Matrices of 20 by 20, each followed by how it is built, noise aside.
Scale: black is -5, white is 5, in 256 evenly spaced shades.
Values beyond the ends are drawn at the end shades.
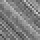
Toeplitz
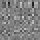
low rank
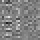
low rank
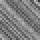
Toeplitz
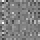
low rank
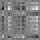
low rank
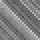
Toeplitz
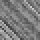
Toeplitz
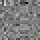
low rank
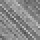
Toeplitz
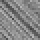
Toeplitz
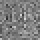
low rank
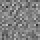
low rank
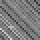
Toeplitz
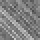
Toeplitz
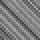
Toeplitz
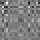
low rank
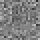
low rank
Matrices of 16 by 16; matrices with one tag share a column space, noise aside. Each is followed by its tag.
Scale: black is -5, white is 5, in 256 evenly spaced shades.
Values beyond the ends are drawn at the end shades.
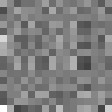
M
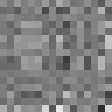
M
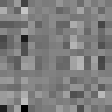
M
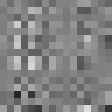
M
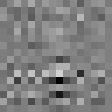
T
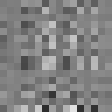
M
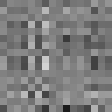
M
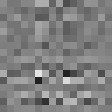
T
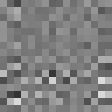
T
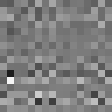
T
